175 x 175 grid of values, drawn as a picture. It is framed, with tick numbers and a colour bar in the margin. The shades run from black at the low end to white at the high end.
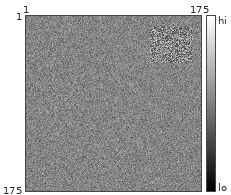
The grain is fine, like static. There is no overall slope. Overall the values sit about 50% of the way up the scale. Values change most from cell to cell in the top right. An odd patch, rougher than its surroundings, sits in the top right. There are no regular stripes. No single row or column stands out from its neighbours.
